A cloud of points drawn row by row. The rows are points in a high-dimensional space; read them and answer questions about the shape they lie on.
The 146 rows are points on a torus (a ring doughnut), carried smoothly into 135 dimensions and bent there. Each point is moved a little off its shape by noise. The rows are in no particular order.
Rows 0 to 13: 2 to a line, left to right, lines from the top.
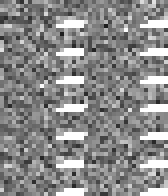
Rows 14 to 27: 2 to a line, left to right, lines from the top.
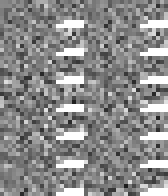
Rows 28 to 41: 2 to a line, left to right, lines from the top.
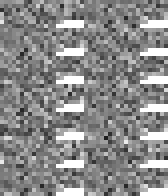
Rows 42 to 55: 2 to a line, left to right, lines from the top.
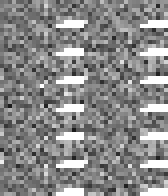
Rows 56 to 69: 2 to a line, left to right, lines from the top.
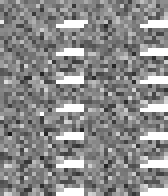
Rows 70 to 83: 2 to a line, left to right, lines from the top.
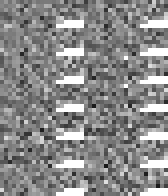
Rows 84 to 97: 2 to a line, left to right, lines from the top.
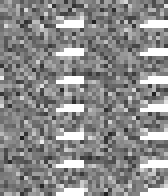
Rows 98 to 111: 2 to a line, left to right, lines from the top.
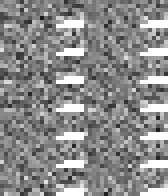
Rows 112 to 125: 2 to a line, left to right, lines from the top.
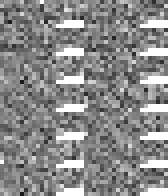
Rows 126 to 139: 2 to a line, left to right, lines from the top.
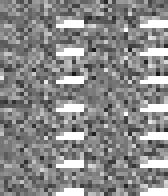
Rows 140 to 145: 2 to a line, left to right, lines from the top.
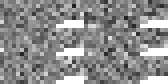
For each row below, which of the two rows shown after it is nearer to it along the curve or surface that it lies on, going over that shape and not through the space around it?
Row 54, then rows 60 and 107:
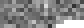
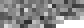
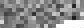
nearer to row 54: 60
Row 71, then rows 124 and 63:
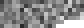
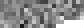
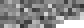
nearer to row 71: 63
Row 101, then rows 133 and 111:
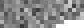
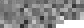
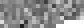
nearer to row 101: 133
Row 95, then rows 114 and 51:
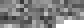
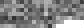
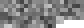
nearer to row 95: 114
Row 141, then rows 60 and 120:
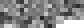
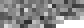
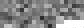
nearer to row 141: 60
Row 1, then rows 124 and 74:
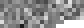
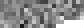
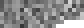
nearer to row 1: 124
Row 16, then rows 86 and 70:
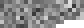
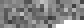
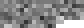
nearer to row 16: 70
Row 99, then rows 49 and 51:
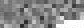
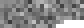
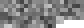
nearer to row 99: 51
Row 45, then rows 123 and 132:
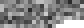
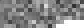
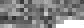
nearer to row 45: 132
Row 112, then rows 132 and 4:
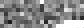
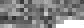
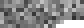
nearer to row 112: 4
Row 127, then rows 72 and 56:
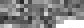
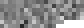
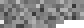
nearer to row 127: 72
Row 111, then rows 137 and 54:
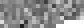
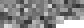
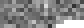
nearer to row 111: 137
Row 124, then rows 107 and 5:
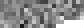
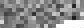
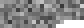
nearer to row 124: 107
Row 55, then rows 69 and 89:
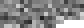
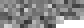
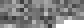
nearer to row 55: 89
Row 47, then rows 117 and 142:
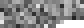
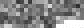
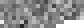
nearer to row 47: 142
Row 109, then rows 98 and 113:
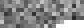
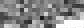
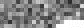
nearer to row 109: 113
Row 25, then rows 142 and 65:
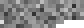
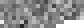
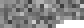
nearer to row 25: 142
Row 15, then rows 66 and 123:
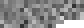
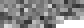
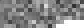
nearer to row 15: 66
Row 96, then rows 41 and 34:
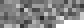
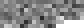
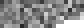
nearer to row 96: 34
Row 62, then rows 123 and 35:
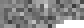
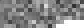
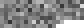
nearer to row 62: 123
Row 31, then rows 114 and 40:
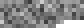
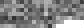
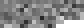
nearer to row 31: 114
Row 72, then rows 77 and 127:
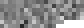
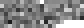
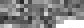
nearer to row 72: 127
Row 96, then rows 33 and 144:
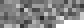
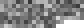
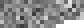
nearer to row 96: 144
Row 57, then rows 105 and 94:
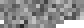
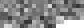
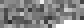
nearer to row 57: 105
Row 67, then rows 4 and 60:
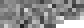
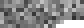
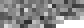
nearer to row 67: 60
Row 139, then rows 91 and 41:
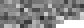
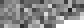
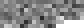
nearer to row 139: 91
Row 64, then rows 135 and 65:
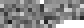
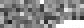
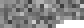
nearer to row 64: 135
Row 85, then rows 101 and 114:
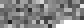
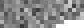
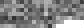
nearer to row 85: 114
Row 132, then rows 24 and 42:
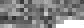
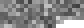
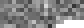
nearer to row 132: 42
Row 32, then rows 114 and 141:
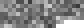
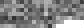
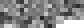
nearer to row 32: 141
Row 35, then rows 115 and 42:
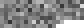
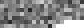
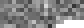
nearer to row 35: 42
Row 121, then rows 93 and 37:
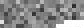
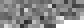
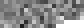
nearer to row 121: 37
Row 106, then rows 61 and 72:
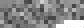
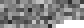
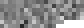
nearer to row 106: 61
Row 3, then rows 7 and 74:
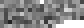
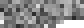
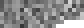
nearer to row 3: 7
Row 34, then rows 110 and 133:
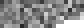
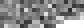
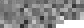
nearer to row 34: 110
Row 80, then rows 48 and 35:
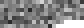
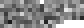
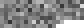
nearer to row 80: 48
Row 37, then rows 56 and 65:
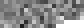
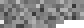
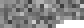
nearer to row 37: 56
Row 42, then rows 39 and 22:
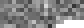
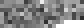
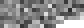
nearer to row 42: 39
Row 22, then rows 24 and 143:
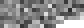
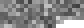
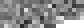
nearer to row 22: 143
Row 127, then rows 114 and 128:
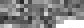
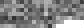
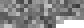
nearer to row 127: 114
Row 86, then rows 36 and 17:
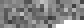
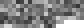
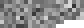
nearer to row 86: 36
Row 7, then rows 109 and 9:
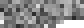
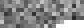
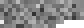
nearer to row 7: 9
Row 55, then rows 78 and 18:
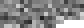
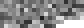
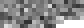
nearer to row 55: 78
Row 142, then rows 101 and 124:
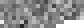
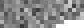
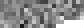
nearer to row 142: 124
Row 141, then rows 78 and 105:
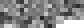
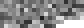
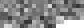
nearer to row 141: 105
